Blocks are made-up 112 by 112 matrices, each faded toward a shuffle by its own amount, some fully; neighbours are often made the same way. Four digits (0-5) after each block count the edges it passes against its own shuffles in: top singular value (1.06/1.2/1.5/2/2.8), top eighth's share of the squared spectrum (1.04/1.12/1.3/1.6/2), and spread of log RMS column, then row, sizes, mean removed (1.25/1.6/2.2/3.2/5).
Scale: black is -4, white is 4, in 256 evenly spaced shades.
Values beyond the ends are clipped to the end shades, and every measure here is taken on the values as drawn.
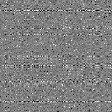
5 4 2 3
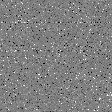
3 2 0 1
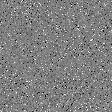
2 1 0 0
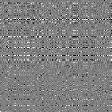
5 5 3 4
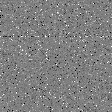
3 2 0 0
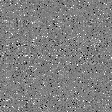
3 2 0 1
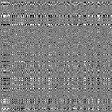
5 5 3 4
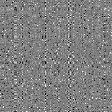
5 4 3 2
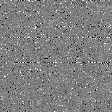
4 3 0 2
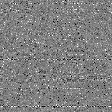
4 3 1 2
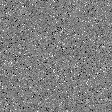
1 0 0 0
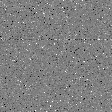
2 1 0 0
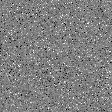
1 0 0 0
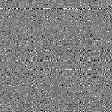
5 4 2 3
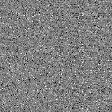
4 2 1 1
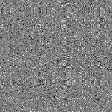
4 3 2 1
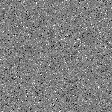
2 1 0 0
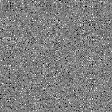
4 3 2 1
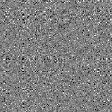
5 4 2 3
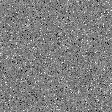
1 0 0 0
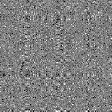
4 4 3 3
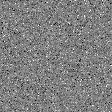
2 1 0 0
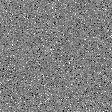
2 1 0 0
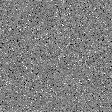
0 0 0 0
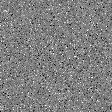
0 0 0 0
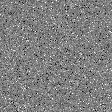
0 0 0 0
